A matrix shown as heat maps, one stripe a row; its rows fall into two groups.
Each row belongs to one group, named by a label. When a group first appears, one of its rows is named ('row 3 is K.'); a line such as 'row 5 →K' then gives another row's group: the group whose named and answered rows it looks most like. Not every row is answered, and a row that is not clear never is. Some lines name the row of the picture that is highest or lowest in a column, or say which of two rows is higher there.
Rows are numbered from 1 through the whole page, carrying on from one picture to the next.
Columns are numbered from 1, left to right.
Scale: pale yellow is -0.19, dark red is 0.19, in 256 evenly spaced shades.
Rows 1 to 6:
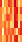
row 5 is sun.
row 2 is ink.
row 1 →ink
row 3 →ink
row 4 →ink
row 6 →ink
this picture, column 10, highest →5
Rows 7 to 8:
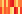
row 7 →sun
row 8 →ink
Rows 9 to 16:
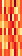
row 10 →sun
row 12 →sun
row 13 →ink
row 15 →ink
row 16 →ink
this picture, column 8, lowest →10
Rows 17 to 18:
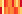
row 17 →sun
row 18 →ink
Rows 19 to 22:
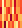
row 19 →ink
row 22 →sun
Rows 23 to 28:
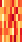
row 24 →ink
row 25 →sun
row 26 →ink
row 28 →ink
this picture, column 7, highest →25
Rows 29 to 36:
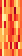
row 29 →sun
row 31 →ink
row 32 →sun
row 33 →sun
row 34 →sun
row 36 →sun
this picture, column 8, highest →30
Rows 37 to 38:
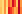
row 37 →sun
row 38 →sun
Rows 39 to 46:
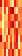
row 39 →ink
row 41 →ink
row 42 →sun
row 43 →ink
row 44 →ink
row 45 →ink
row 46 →sun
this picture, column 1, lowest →42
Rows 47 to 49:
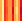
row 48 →sun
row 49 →sun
